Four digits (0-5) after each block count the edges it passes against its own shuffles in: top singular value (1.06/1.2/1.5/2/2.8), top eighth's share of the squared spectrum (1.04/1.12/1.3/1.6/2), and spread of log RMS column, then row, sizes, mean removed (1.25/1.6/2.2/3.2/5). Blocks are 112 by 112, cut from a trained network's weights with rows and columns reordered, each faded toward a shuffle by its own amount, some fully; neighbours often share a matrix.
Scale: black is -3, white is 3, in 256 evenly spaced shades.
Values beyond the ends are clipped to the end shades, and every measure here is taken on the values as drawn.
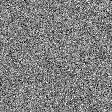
1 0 0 0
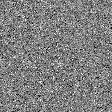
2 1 0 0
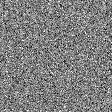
0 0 0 0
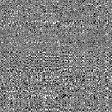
4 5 3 4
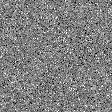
1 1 0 0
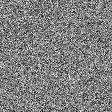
0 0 0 0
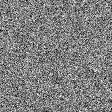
0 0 0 0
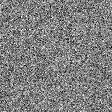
1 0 0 0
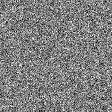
2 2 0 1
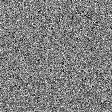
0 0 0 0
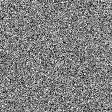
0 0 0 0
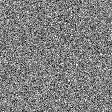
1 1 0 0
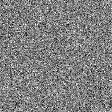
2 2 0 1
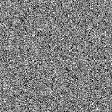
3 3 2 1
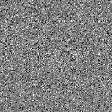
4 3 2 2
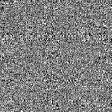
4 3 2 2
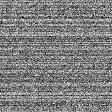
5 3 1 2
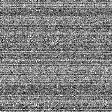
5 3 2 2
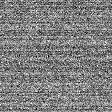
4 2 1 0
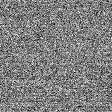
1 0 0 0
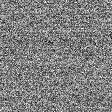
2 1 0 0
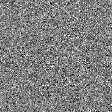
3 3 1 2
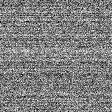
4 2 0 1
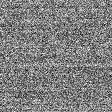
2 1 0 0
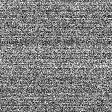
4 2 0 1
